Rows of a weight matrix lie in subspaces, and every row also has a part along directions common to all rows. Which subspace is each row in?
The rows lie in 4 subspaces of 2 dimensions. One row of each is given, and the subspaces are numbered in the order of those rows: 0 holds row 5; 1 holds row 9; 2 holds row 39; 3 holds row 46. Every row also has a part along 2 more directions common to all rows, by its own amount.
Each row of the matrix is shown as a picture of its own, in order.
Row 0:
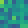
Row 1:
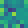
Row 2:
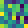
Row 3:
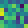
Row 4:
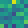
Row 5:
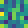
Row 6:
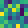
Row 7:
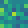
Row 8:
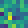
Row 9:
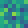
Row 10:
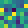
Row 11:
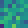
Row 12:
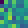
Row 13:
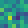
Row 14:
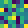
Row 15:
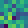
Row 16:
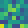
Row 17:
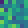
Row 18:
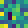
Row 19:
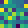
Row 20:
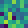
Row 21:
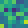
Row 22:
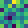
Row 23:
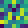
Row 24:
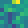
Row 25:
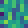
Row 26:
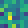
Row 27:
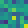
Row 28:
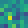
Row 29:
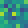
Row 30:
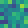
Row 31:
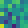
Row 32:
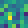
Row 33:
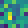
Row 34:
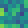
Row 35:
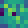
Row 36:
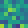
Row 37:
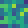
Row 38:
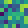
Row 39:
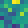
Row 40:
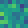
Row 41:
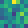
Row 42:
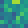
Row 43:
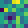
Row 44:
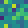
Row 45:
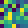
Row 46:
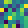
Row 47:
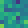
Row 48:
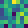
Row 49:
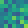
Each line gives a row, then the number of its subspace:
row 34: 3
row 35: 1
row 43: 2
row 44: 0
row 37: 3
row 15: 0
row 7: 1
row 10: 1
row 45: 2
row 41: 2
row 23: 1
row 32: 0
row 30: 3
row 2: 3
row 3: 3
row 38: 3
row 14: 0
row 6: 3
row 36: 1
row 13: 0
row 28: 0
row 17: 3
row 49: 1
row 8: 0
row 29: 1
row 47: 2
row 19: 1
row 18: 0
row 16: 1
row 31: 2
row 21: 2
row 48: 2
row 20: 0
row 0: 3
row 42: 2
